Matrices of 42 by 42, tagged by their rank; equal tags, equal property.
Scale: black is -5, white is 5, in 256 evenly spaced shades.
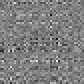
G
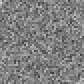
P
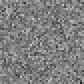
P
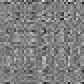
G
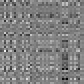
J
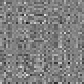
G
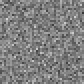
P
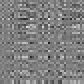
J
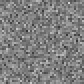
P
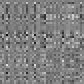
J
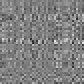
J
